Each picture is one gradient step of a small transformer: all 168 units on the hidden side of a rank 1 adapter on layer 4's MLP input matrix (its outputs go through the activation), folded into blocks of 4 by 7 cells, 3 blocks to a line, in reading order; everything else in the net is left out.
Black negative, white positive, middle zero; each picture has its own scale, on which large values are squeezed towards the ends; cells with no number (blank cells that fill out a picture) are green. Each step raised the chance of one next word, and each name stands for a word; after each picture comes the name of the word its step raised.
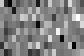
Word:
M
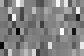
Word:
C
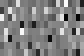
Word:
C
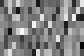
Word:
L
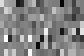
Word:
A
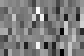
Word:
L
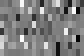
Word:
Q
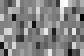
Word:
C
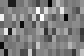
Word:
M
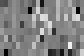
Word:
M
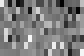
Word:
A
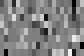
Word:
L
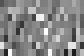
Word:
C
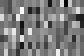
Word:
Q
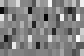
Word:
A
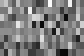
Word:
A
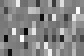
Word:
Q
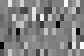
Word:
C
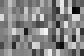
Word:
Q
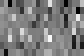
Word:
A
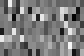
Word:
Q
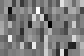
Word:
L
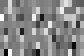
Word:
M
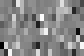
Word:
C
